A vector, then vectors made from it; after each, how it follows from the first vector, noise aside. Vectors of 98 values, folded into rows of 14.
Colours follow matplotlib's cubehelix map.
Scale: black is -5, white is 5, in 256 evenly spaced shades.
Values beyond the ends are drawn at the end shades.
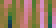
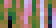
scaled up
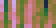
reversed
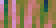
reversed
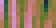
reversed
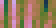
reversed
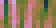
reversed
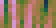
reversed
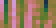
reversed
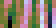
scaled up
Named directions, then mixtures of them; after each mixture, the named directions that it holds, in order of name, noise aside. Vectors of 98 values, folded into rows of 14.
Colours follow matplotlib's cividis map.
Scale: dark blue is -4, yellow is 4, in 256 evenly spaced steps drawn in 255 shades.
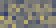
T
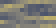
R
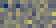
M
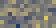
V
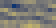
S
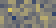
T, V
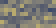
R, S, V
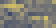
R, S, V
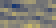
S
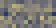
M, T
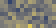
M, S, V
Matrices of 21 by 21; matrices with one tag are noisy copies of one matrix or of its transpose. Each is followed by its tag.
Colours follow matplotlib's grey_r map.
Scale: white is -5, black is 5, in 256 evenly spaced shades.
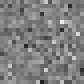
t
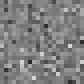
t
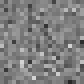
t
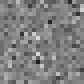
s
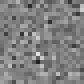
s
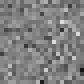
t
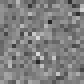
s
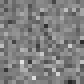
t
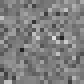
s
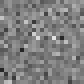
s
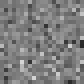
t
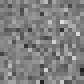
t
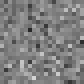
t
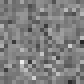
t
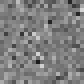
s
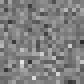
t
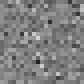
s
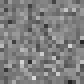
t
